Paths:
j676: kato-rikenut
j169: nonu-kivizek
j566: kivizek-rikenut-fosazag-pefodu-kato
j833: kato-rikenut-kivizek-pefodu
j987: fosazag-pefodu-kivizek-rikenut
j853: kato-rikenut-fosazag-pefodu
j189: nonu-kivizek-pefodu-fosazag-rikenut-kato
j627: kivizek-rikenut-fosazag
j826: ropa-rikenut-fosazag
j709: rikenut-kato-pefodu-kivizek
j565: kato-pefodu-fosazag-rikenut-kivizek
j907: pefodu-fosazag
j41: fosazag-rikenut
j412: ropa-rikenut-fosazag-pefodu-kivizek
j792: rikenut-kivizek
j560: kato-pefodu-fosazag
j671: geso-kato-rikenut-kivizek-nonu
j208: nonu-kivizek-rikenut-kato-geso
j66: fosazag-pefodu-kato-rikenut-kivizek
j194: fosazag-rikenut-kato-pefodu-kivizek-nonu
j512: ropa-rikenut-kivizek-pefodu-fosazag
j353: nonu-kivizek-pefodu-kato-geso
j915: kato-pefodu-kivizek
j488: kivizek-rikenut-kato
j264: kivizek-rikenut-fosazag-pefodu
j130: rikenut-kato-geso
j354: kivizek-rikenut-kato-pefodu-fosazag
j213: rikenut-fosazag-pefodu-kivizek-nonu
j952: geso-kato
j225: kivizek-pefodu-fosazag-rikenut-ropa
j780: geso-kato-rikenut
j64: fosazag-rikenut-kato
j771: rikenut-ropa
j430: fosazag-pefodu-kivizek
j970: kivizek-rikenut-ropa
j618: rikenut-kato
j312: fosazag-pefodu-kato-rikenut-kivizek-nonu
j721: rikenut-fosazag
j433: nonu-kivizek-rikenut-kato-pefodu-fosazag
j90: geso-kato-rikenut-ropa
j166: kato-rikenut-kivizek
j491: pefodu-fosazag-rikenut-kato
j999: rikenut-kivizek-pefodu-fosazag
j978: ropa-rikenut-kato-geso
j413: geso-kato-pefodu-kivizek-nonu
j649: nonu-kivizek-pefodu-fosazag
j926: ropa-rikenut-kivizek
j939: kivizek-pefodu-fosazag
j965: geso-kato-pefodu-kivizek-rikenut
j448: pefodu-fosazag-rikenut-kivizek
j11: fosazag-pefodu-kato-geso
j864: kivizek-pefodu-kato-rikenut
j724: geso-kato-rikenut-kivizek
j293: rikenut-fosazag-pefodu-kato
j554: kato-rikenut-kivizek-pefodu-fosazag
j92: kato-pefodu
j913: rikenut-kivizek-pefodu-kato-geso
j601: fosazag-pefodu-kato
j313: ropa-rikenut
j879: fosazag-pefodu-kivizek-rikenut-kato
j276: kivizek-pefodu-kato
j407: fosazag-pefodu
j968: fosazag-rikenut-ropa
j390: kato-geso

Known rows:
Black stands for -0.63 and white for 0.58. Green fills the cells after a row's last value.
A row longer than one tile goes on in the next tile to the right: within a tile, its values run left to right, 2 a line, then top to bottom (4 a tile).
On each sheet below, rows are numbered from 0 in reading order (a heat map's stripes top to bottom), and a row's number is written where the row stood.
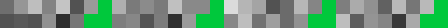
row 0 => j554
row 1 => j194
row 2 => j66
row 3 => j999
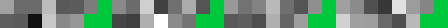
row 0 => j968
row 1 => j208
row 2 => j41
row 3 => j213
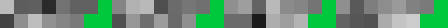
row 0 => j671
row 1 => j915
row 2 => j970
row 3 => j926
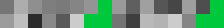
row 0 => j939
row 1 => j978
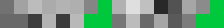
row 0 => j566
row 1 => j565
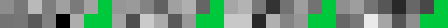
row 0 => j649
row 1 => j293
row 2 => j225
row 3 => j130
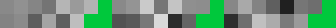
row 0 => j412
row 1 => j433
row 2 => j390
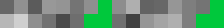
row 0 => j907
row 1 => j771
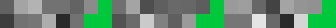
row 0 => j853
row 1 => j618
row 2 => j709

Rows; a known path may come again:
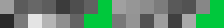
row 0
j780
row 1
j407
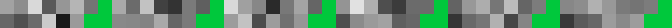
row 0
j189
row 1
j11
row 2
j312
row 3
j92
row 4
j833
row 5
j166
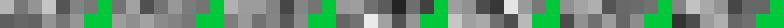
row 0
j64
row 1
j721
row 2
j601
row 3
j130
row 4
j213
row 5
j915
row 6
j676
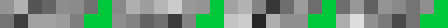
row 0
j771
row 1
j354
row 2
j225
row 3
j907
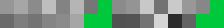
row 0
j488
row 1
j433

